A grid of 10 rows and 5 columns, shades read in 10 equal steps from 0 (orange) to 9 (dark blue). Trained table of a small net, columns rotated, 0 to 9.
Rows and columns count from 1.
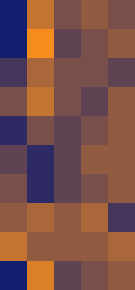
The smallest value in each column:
2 0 4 3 3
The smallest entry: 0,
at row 2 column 2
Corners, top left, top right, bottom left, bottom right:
9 5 9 4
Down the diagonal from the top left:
9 0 5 6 4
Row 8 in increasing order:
3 3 4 4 7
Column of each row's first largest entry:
1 1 1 4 1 2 2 5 2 1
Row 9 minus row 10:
-7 3 -2 -1 -1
